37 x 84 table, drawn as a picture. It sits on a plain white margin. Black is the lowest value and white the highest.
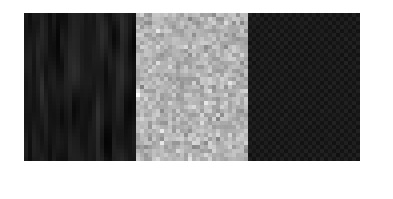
The table splits into one row of 3 panels. Panel 1,1: very low, streaked downward, faint in contrast. Panel 1,2: high, fine-grained. Panel 1,3: very low, checkered, faint in contrast.
